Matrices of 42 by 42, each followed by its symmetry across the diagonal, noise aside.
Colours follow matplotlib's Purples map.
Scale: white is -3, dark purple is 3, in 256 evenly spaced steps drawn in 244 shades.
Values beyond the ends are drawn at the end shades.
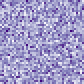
neither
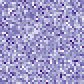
symmetric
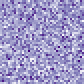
neither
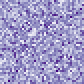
symmetric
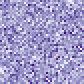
symmetric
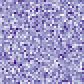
antisymmetric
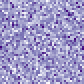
antisymmetric
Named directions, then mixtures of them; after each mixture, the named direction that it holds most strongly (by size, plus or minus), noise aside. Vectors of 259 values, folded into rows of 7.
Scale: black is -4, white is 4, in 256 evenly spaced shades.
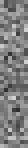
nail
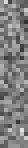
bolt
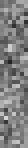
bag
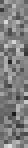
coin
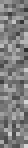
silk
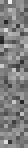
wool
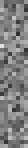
nail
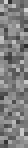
bolt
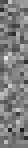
bolt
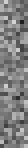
silk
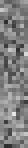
coin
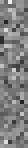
wool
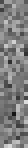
coin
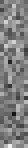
coin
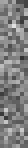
bag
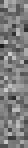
nail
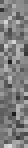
coin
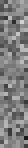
silk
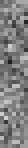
bag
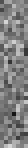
coin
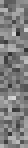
nail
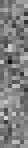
bag
